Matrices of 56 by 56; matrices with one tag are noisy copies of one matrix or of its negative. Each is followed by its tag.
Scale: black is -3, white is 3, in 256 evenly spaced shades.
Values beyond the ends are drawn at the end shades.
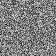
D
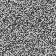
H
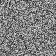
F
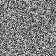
F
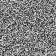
H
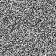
H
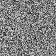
D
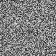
H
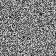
D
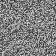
H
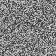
H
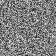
F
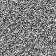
H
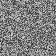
D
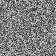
F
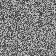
D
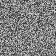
D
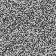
H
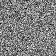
D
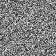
H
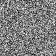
F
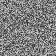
H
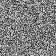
D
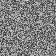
D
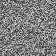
H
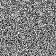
D
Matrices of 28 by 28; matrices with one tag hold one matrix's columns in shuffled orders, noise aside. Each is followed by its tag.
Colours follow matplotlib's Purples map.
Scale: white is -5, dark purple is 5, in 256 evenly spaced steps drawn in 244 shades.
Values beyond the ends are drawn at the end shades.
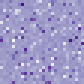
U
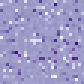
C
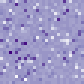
C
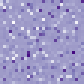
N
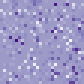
U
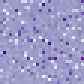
C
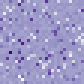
C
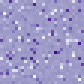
C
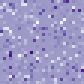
N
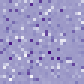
C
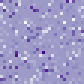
N
